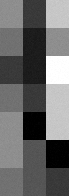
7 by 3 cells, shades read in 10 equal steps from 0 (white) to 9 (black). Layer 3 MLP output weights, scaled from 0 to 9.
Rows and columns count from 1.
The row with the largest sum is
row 6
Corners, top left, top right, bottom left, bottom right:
4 2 5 7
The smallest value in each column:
4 6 0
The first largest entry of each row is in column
2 2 2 2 2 3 3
